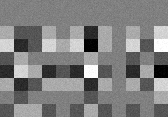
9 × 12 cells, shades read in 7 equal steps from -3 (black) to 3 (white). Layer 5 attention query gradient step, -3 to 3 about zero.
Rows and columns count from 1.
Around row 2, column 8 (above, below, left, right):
0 1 0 0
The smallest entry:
-3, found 2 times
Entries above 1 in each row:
0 0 1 5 0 2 1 0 0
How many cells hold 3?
2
